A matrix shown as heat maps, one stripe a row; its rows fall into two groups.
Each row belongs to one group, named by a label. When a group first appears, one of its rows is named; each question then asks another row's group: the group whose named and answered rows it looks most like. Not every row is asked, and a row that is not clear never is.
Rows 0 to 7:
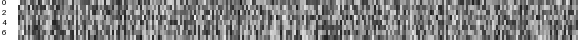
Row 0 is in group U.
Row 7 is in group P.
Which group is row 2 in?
P
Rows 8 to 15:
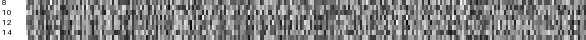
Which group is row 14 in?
P
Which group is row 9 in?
P
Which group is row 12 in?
U
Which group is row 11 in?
U
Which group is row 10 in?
P
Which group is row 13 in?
U
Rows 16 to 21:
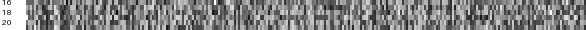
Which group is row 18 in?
P
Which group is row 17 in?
P
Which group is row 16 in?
U
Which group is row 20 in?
P
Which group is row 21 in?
P
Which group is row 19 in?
U
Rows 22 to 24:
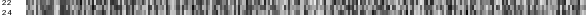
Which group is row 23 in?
P
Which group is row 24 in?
P
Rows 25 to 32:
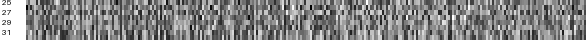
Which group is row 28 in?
U
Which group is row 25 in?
P
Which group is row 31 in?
P
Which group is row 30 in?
U
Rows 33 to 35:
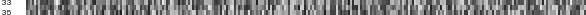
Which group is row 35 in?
P
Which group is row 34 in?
P
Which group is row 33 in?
P
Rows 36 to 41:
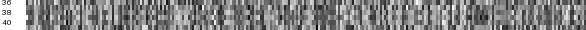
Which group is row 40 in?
U
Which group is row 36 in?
P
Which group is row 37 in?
U
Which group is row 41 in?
P
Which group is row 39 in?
U
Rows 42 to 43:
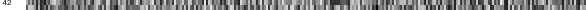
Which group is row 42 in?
P
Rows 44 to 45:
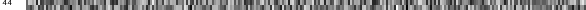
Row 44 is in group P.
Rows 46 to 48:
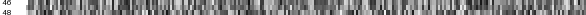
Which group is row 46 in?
U
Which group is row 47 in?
U
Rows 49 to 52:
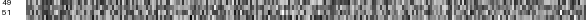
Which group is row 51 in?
P
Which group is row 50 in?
U
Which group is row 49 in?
P
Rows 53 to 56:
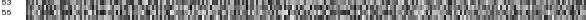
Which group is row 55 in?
P
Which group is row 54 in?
U
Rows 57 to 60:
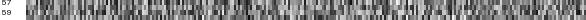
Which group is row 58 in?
P
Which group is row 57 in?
P
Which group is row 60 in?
U
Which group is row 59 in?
P
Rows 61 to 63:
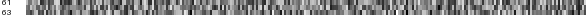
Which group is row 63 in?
U
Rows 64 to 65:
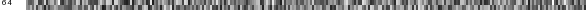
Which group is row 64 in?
U
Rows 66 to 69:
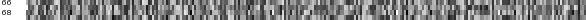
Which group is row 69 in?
P
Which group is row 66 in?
P
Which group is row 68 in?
U
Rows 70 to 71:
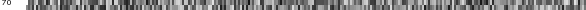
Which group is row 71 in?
P
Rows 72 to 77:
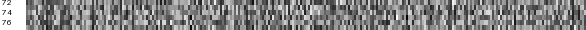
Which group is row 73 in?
P
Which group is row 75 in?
U
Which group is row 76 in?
P
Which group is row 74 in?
P
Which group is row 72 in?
U
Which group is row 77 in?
U
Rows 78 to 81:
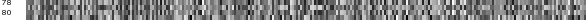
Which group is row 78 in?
U
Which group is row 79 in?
P
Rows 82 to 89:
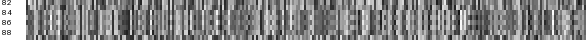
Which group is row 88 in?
U
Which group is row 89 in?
P
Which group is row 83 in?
P
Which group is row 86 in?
U
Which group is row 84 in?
U
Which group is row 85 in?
U
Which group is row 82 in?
P
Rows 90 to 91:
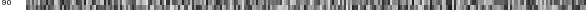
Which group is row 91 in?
P
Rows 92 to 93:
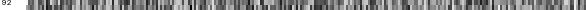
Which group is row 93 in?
U
